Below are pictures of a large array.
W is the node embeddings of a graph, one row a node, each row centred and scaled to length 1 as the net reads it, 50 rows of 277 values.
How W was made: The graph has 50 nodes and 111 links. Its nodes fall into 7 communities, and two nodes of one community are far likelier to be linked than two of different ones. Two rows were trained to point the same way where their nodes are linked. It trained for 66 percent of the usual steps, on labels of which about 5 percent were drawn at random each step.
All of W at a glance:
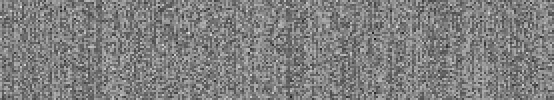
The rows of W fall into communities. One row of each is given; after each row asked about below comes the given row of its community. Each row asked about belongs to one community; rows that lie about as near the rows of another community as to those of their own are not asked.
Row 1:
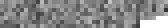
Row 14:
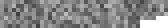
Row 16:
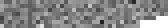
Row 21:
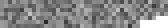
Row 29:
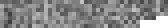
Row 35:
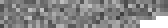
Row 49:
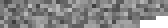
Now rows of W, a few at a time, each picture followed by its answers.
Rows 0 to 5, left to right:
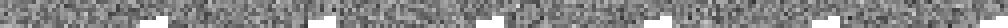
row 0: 14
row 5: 1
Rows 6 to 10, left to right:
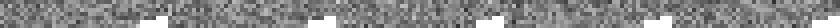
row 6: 49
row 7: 14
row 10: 49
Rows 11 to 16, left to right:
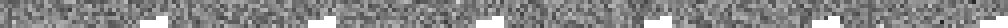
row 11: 29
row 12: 29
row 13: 29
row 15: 14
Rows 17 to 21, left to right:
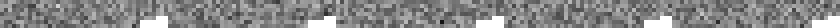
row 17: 1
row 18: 16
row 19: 14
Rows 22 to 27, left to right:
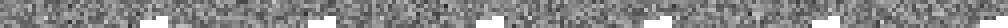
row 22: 21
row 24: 21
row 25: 21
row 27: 14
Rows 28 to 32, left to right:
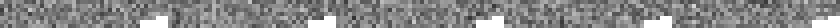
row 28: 35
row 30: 35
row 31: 14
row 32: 29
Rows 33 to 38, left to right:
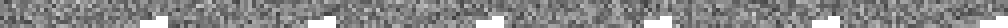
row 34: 16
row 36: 21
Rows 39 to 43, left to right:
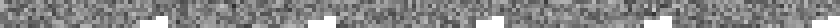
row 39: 16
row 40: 49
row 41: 1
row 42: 35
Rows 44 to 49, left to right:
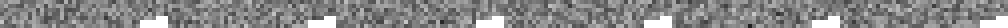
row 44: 1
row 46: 1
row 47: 49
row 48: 16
